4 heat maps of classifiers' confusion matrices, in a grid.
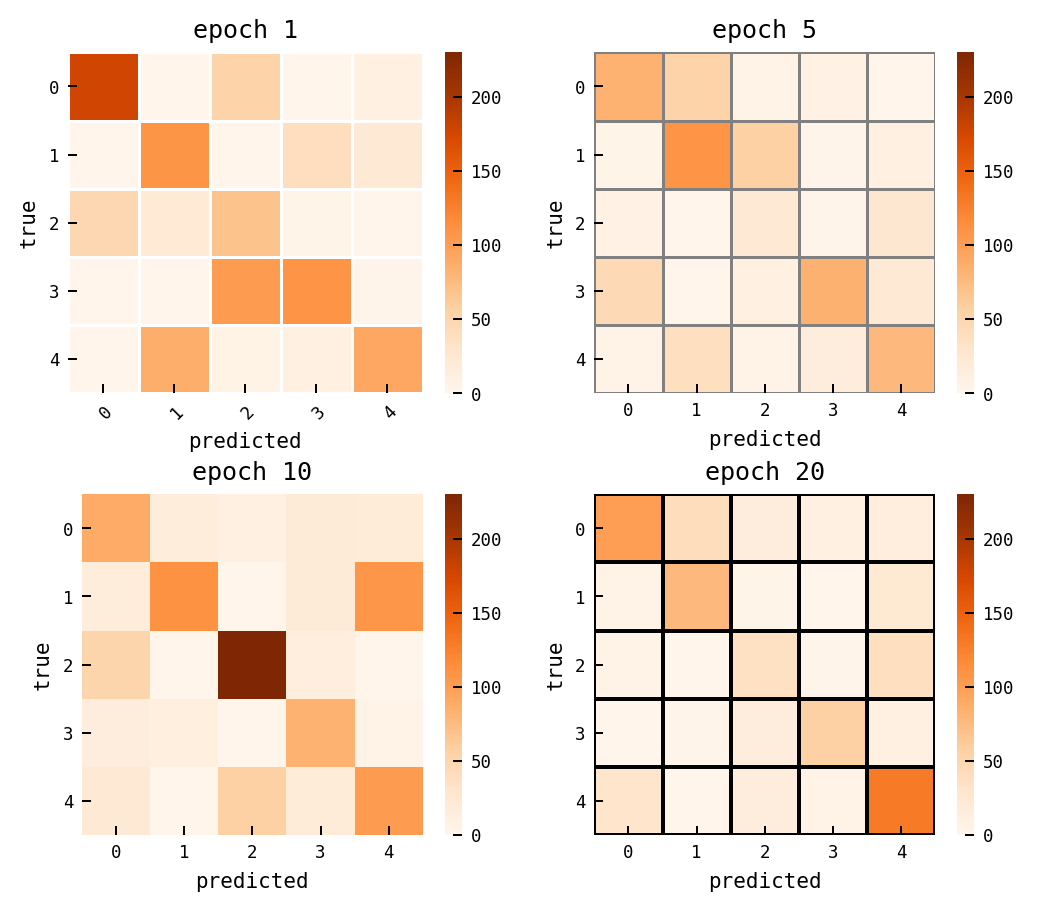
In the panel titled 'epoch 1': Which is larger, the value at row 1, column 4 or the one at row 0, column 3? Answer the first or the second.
the first
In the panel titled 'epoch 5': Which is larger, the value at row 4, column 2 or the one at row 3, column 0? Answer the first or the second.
the second
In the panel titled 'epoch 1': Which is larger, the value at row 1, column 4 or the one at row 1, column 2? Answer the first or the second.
the first
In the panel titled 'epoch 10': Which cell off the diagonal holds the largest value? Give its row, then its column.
1, 4
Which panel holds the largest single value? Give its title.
epoch 10
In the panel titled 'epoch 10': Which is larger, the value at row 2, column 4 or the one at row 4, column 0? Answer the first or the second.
the second
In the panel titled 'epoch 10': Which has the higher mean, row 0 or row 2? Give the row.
2
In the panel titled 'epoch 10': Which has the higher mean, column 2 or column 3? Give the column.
2
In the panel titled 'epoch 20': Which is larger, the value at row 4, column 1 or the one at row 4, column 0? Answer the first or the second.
the second
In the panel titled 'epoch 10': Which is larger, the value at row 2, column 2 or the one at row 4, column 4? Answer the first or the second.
the first
